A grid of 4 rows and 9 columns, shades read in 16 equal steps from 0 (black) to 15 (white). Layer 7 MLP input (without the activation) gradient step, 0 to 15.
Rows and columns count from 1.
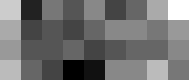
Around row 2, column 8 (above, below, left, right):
10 6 8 9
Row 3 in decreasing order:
9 8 6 6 6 5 5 5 4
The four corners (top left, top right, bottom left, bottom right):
12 15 11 7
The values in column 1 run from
9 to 12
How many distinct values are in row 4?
7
